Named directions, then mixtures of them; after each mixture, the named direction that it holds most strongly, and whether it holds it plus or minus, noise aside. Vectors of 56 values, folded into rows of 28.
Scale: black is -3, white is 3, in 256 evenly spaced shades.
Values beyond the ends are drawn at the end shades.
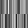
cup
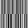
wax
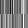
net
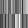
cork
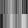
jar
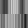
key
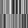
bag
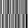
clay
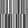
cup, plus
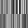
bag, plus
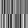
wax, plus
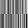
wax, plus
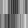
key, minus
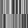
bag, plus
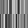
cup, plus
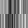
key, minus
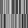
bag, plus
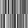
cup, minus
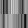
key, plus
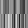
cup, minus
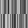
cup, minus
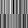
bag, plus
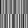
wax, minus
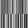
wax, plus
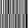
clay, plus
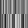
wax, minus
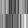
key, minus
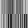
wax, plus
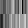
jar, plus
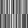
bag, plus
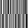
clay, plus
